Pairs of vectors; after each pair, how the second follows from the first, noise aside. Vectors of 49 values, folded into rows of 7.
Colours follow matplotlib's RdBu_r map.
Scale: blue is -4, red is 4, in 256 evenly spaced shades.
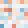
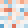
copied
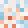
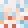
copied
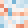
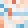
negated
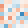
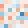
copied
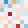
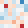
shuffled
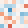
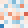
shuffled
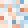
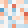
shuffled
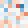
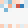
partly zeroed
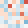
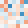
negated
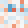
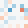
partly zeroed
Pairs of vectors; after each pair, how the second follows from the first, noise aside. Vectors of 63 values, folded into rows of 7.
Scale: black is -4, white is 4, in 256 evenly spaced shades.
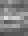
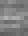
shrunk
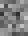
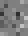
partly zeroed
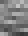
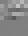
partly zeroed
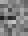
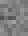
shrunk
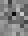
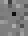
partly zeroed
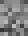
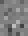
partly zeroed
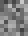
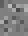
partly zeroed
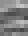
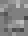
partly zeroed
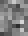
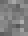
shrunk
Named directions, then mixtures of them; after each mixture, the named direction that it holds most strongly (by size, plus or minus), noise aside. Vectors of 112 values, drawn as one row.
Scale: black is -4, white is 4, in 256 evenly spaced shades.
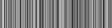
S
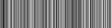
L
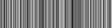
S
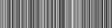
L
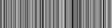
S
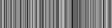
S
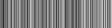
L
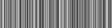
S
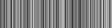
L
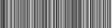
L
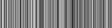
S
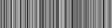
S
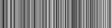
L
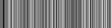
L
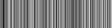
L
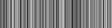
L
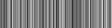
L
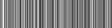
S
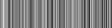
L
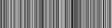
L
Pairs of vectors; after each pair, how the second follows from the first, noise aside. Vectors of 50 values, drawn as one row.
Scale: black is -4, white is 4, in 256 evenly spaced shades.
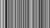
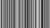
wrapped around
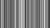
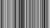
negated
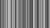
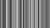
wrapped around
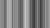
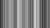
wrapped around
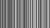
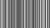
wrapped around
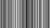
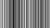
wrapped around
